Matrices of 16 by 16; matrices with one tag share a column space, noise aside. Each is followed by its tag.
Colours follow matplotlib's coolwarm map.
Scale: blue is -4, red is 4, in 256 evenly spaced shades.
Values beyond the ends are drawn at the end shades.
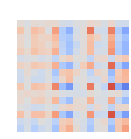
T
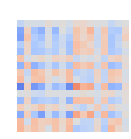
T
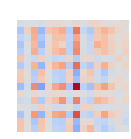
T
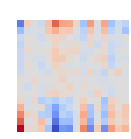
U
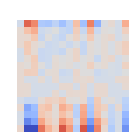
U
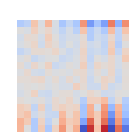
U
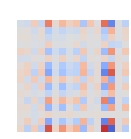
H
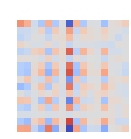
H
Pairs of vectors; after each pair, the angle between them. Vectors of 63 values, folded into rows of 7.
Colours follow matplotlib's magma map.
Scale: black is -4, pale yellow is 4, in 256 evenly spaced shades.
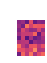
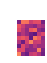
partly opposed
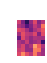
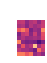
partly aligned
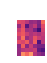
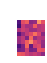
orthogonal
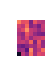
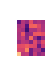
nearly opposite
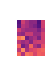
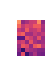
nearly opposite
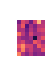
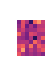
nearly parallel
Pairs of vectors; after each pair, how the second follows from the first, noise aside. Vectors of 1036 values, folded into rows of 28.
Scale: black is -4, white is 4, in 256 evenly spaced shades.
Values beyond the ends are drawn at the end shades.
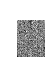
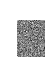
sign-scrambled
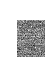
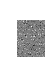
partly zeroed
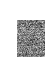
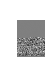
partly zeroed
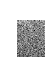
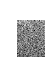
copied
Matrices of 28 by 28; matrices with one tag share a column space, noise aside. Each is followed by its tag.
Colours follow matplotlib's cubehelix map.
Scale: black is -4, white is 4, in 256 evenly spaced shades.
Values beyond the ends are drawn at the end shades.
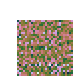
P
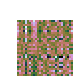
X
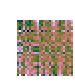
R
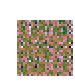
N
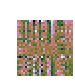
X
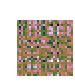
N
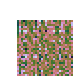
X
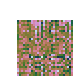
X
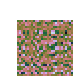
P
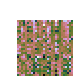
X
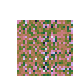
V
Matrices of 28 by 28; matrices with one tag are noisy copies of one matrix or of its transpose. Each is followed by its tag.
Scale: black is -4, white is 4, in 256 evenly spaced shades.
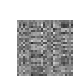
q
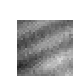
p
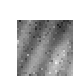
p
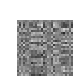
q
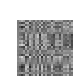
q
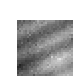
p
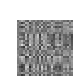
q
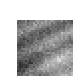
p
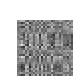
q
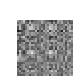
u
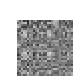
u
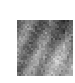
p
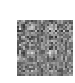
u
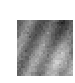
p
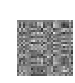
q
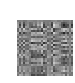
q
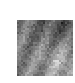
p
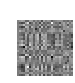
q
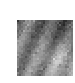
p
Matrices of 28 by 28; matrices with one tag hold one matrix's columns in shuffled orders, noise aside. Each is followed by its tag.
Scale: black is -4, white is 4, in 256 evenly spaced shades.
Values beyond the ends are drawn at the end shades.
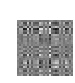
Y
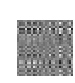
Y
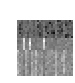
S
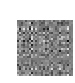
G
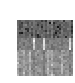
S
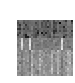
S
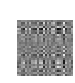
Y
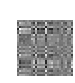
Y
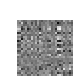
G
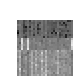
S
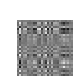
Y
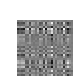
Y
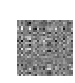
G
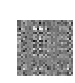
G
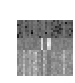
S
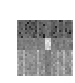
S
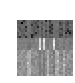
S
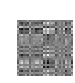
Y
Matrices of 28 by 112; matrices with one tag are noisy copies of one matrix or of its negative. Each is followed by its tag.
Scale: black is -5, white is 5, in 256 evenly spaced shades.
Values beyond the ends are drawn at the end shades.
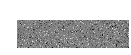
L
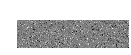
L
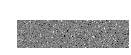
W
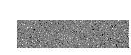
L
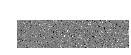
W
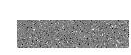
L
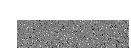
L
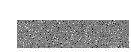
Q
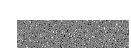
W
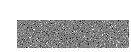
L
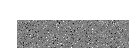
Q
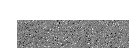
Q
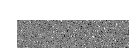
W
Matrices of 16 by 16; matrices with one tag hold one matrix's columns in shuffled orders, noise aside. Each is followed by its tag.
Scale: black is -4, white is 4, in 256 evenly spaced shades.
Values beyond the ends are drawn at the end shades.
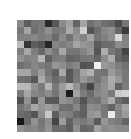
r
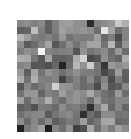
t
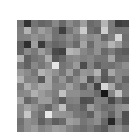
r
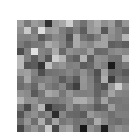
t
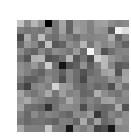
t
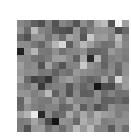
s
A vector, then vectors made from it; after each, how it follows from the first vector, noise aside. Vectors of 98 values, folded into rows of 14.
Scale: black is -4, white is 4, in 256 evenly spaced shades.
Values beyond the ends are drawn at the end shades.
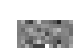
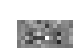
wrapped around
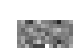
copied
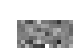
copied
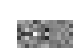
wrapped around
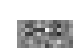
wrapped around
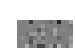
partly zeroed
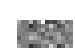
reversed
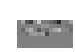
partly zeroed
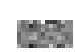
reversed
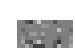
partly zeroed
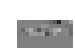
partly zeroed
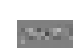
partly zeroed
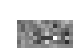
wrapped around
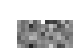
reversed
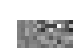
wrapped around
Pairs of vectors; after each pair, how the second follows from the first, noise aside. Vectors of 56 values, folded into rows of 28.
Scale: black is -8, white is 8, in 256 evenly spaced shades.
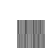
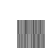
copied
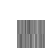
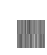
copied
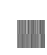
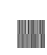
scaled up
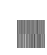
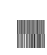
scaled up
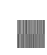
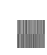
copied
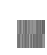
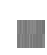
shrunk
